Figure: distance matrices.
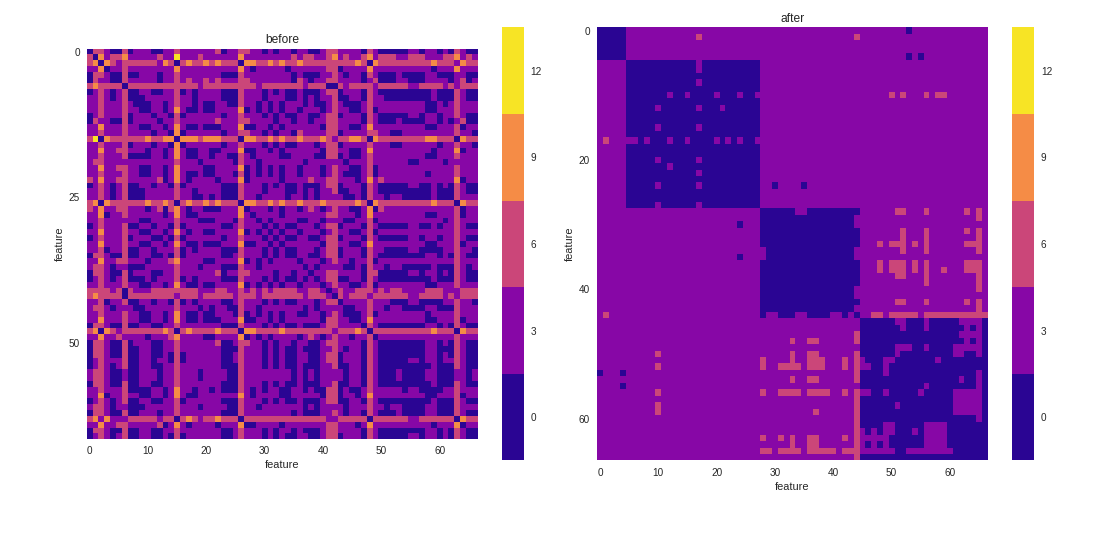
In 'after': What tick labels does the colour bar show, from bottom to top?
0, 3, 6, 9, 12
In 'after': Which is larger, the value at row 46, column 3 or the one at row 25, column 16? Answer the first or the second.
the first
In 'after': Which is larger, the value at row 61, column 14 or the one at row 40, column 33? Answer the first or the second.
the first
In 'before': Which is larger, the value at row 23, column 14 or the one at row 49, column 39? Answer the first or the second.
the second
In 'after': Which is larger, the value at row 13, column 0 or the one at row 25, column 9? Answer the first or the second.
the first
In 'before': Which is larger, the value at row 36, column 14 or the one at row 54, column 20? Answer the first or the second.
the first
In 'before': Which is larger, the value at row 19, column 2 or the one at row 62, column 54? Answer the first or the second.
the first
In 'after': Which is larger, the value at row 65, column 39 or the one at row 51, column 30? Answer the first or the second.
the first
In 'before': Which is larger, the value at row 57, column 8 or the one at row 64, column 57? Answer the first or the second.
the second
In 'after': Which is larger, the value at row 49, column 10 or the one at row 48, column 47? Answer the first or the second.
the first
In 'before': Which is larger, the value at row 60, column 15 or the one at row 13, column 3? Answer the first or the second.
the first
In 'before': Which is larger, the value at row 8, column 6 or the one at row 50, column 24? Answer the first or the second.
the first
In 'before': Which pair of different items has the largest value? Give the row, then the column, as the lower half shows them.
15, 1
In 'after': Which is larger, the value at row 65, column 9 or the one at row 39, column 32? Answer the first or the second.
the first
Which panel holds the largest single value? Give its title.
before
